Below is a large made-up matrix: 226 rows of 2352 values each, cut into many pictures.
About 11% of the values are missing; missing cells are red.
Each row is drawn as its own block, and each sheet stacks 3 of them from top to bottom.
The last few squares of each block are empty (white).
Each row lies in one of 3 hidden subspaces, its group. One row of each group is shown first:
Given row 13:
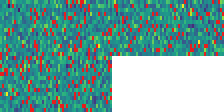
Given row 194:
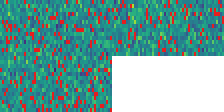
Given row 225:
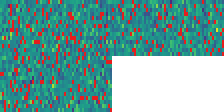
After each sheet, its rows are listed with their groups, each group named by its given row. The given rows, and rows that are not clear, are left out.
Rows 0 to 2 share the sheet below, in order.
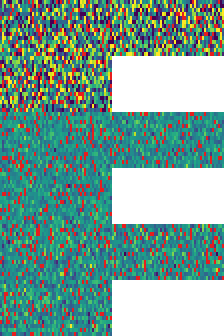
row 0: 194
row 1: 194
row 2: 194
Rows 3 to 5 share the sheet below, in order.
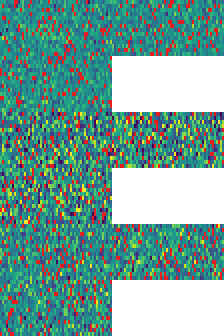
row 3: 225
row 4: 194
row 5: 194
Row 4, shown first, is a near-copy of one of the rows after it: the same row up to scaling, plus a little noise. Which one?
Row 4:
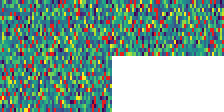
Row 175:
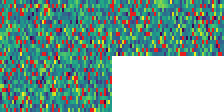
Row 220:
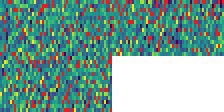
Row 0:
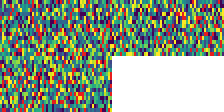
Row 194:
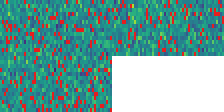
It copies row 0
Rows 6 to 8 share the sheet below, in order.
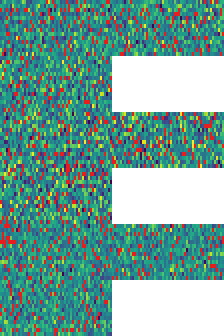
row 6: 13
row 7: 194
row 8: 225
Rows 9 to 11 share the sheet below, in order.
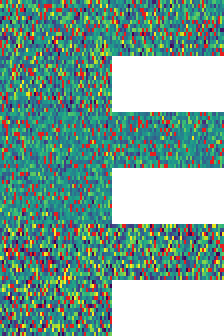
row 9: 225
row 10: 225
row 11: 225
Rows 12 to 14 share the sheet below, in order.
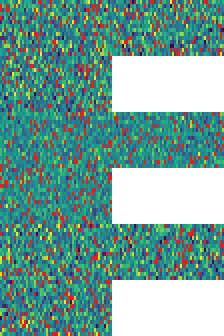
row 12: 225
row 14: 194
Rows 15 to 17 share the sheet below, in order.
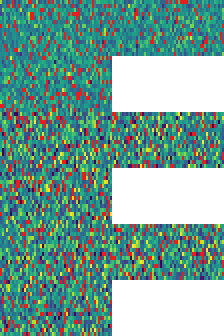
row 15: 194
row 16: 194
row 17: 194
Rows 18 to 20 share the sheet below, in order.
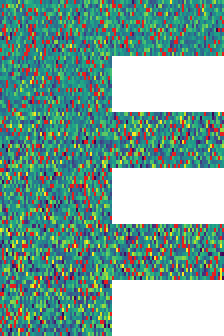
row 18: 225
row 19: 194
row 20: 225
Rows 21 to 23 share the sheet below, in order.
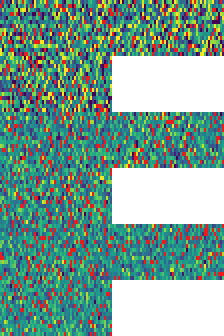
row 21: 13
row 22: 194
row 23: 225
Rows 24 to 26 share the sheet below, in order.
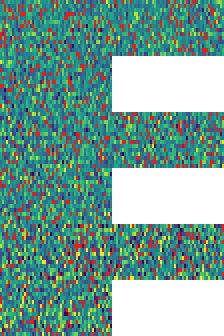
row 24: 194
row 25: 225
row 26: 194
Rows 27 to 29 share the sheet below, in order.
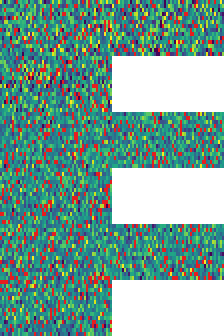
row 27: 194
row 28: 13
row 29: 225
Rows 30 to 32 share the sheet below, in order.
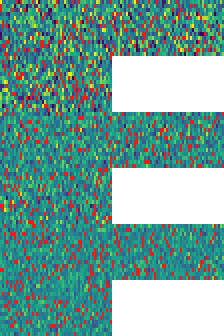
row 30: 194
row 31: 194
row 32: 13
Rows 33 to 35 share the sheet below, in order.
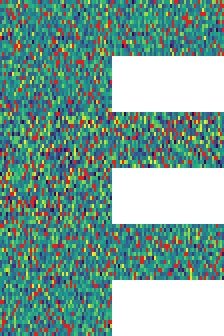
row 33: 225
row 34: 13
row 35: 225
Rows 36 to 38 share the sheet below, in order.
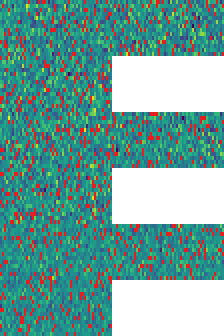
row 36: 194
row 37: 13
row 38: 194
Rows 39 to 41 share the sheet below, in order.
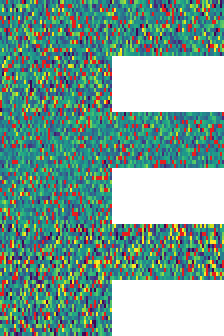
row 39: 194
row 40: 194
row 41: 13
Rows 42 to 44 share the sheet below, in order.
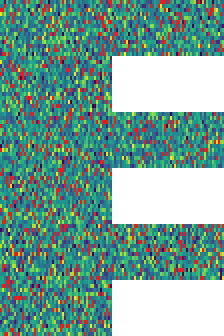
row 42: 13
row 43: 225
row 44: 225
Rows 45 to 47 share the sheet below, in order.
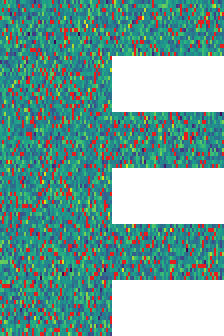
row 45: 194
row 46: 194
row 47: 225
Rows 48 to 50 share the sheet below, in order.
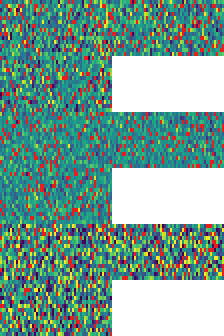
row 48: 225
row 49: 13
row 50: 13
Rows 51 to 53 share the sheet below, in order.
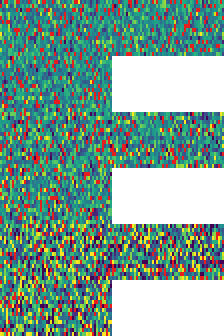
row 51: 194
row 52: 13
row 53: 13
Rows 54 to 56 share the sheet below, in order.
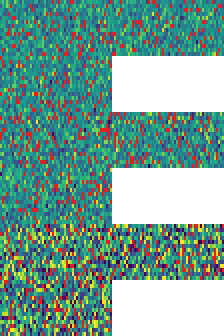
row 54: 194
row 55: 13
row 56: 13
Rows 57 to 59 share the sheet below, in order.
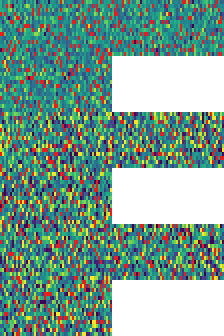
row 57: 194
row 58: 194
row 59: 13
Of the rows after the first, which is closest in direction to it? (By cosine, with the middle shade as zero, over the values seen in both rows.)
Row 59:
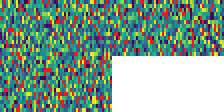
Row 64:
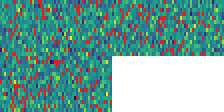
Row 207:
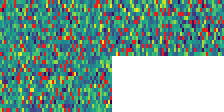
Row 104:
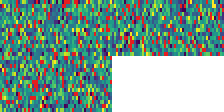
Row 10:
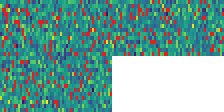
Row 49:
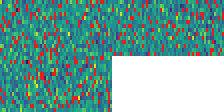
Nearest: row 49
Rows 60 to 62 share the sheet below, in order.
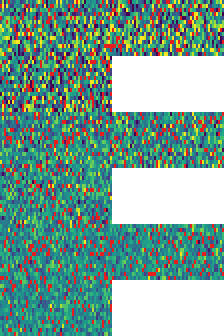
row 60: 194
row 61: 194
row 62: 13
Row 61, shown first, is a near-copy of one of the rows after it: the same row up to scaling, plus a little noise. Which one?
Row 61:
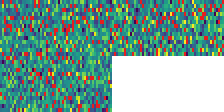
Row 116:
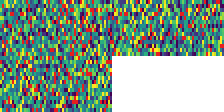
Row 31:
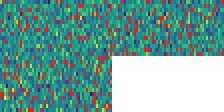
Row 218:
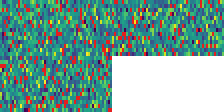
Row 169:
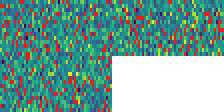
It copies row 169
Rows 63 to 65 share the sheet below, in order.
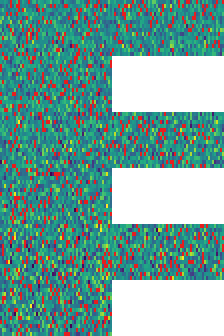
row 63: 225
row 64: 13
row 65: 225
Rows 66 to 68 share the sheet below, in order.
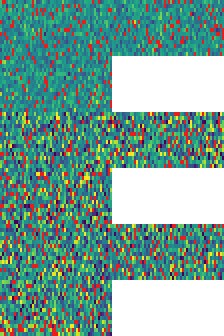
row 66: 194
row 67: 13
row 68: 225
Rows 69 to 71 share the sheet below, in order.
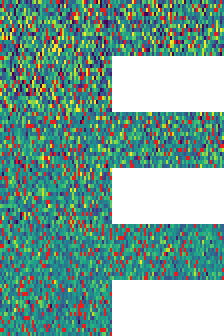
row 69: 225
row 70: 13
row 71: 194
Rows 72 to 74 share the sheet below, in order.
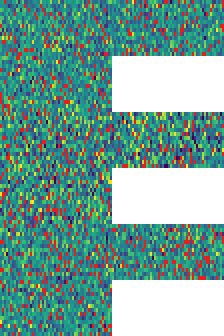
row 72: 225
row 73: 194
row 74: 225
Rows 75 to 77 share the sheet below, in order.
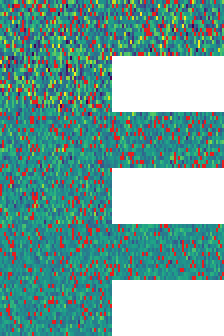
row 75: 13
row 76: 225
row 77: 13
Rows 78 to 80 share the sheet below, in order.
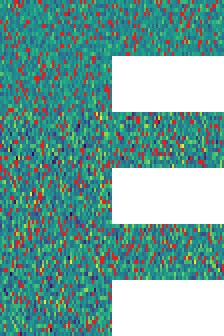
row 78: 13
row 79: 225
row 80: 13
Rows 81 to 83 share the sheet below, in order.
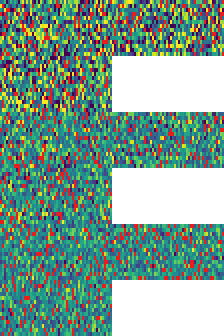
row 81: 225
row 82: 225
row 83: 13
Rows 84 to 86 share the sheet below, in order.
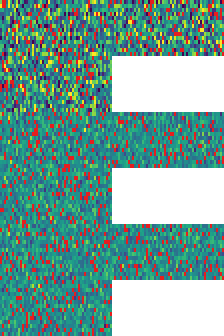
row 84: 13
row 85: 13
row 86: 225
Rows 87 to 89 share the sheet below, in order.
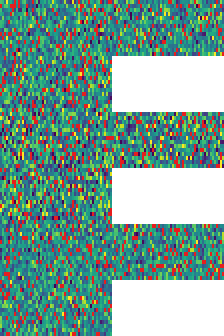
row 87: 194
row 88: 225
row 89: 194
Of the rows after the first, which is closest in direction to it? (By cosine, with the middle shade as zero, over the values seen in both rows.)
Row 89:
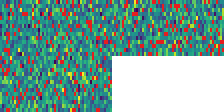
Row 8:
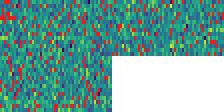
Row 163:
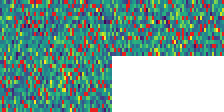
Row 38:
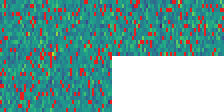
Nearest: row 163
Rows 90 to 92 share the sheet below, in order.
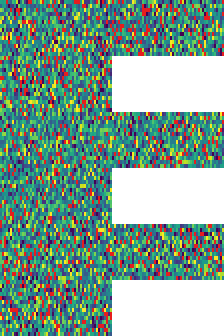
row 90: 225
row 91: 194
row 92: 13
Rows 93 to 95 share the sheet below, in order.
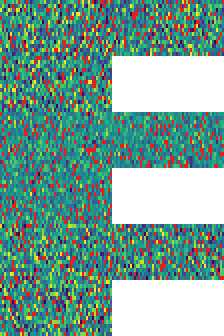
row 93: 225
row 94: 225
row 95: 13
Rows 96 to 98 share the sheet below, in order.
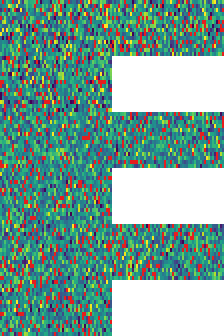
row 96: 225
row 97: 13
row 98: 194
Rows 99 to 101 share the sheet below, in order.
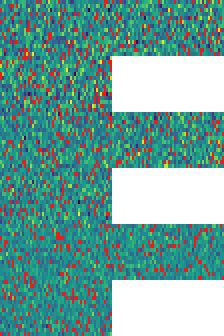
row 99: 13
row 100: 194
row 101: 225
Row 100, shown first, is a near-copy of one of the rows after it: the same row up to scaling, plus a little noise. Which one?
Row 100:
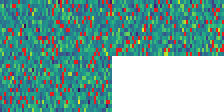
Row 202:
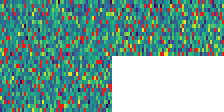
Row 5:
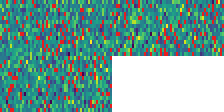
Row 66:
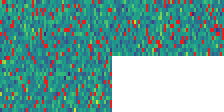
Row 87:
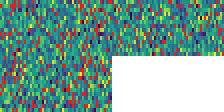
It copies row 202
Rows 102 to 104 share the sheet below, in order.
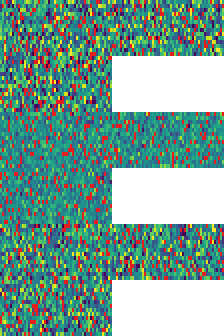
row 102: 13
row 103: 194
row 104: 194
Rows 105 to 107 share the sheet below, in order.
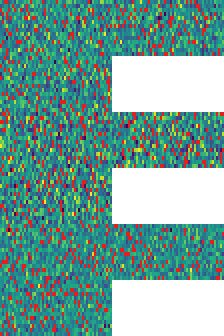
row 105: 194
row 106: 194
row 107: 225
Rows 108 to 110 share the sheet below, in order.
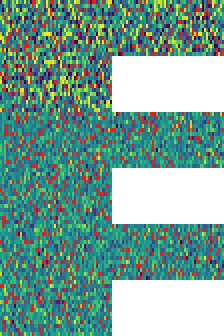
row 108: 194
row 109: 13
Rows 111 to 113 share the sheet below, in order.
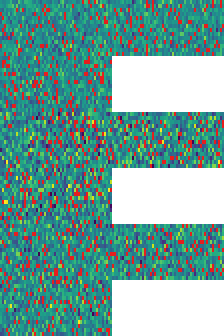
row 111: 225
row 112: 194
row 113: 194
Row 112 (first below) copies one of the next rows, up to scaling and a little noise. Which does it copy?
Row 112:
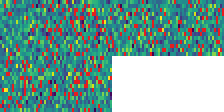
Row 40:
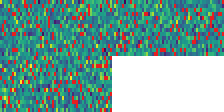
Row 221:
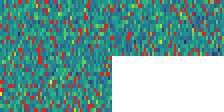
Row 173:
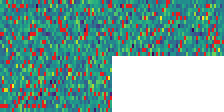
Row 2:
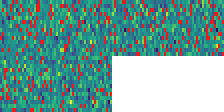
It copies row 173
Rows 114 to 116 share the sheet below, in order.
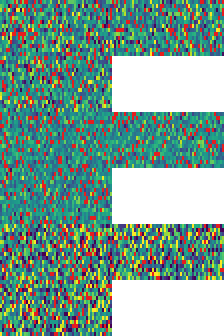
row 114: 225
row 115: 194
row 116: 194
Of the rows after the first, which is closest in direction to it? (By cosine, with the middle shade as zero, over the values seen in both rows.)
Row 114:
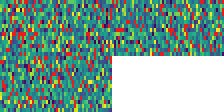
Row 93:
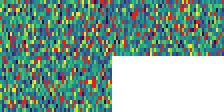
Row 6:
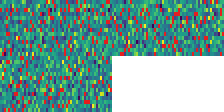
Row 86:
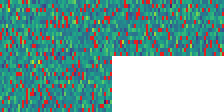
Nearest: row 93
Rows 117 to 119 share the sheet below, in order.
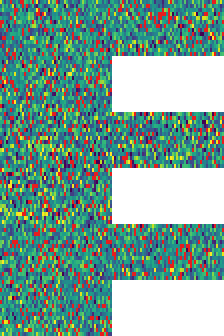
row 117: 194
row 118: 225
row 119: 225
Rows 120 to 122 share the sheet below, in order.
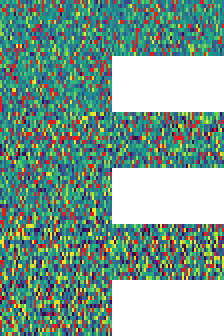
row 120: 225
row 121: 13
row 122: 13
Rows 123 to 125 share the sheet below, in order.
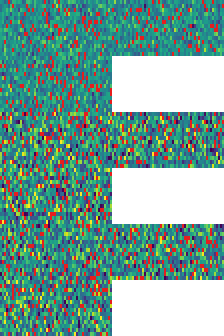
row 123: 13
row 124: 13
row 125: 194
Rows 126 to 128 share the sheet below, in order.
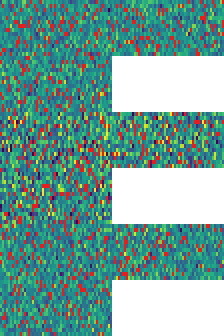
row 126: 13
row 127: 225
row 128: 194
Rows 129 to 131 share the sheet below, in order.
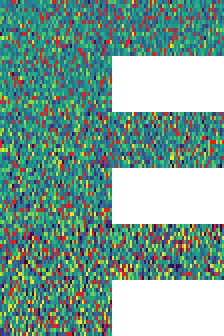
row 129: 225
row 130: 225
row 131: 194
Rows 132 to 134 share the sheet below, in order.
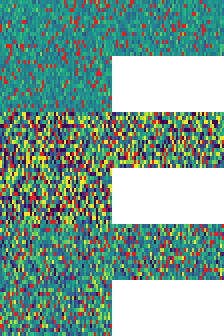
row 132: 225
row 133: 13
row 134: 225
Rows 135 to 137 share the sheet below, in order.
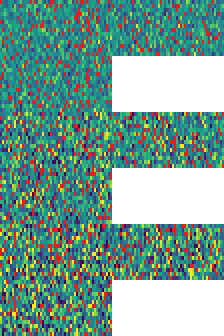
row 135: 194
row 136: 225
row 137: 225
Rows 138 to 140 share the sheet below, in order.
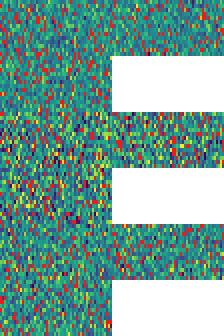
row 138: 13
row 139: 225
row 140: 225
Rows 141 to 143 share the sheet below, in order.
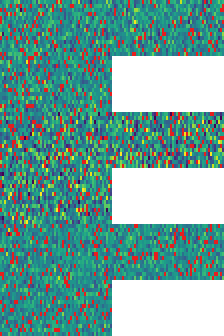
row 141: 194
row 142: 194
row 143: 225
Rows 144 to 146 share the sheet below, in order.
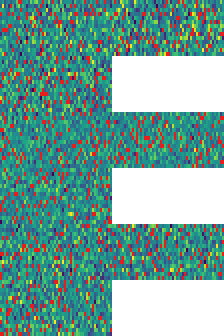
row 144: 194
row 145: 194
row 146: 225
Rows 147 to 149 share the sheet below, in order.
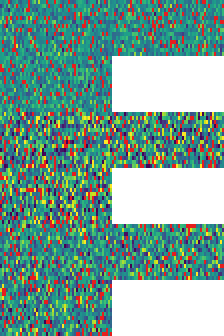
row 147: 225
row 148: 13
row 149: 13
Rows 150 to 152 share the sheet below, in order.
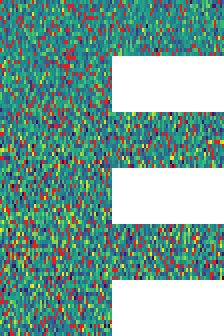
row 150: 194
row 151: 225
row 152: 225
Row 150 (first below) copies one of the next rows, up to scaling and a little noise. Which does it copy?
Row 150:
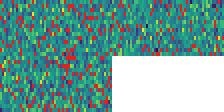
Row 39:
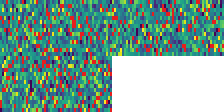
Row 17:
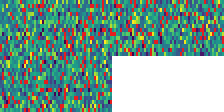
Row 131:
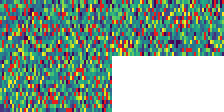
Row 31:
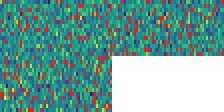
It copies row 39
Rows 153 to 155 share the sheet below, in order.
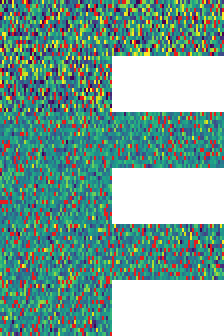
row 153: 13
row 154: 13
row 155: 13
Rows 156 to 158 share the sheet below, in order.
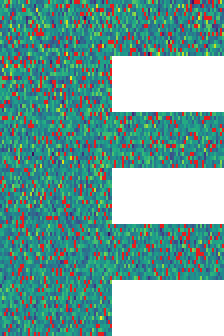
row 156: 13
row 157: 225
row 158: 13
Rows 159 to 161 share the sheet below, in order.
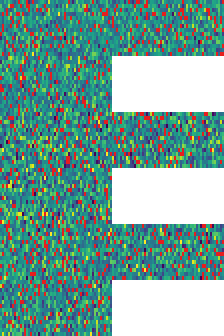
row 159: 13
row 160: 225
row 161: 13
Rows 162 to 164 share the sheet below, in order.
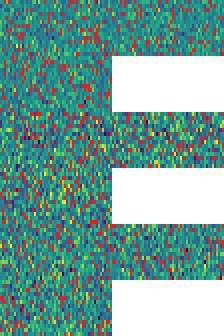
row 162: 225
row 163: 194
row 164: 225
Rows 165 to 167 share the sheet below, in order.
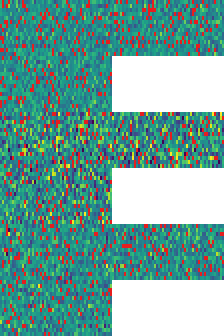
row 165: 13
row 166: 194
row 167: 225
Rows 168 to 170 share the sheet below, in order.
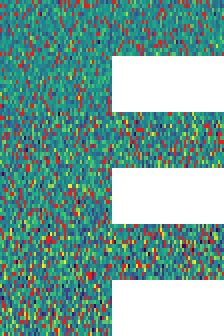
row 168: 194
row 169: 194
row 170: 13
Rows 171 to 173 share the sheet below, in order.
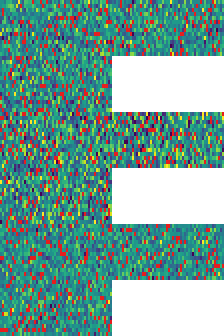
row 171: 225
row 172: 194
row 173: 194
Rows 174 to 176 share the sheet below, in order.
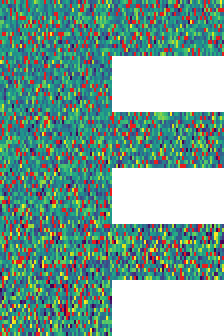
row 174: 194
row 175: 194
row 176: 13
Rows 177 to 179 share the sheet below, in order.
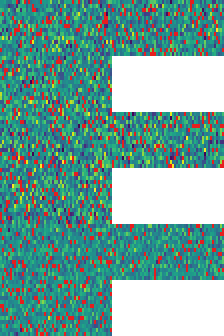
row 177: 225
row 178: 225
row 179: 13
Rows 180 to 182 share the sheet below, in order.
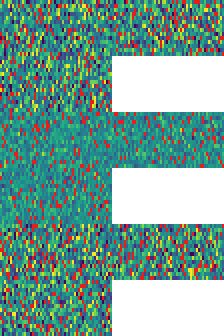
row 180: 13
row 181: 13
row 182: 225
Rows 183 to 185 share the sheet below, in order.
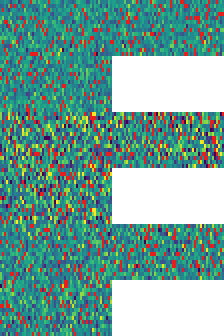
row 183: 225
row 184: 13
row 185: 13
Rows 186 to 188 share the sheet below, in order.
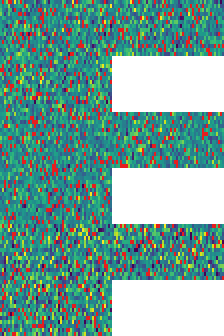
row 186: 194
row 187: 194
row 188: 13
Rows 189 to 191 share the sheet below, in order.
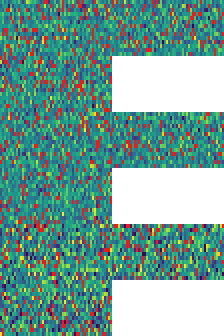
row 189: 13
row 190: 13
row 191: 194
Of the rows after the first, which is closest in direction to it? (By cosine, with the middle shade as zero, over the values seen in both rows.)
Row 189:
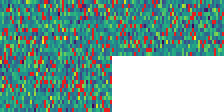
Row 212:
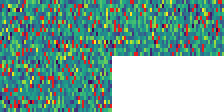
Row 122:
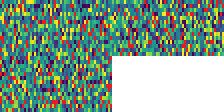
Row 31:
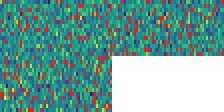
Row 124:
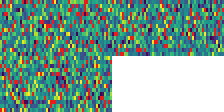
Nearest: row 122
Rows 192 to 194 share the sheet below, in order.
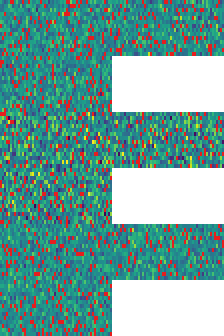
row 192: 13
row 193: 225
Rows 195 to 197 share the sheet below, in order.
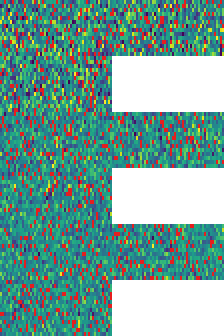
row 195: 225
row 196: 194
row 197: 194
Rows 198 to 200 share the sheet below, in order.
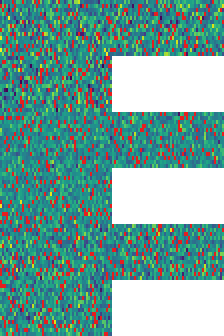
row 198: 194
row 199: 194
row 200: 225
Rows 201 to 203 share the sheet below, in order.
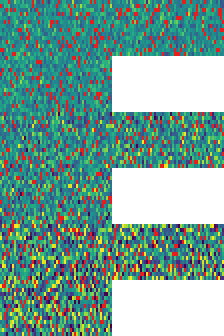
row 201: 194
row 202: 194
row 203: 194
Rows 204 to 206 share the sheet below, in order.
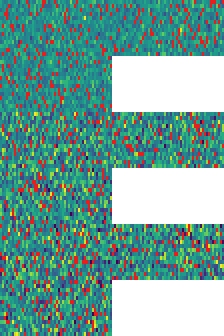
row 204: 13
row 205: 194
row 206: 13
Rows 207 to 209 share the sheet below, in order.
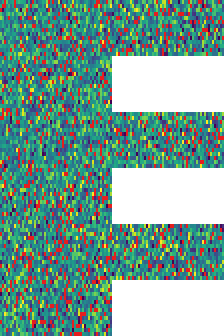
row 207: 194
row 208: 13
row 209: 194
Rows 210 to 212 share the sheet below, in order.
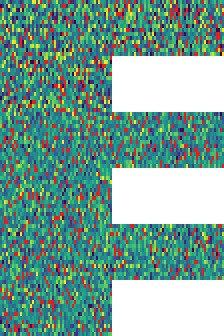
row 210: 225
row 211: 194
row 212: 225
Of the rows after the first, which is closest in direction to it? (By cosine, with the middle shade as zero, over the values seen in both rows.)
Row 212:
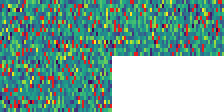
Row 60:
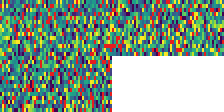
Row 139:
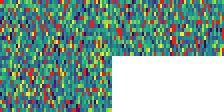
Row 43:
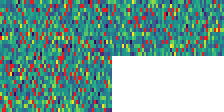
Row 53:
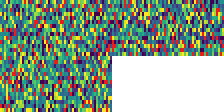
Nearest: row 139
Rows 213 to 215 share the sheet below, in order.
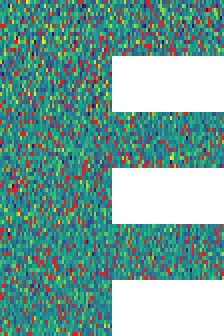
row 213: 13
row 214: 225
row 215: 225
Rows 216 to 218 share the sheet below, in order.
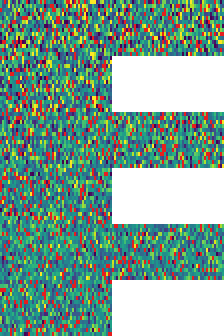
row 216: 13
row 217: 225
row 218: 194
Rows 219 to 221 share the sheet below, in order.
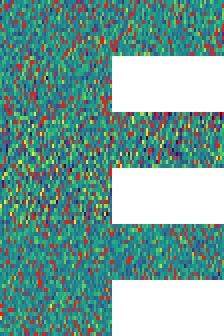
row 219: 13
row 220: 194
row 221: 194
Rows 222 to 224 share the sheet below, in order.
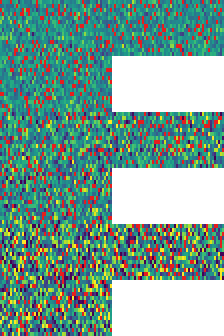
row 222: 225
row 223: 13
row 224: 225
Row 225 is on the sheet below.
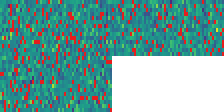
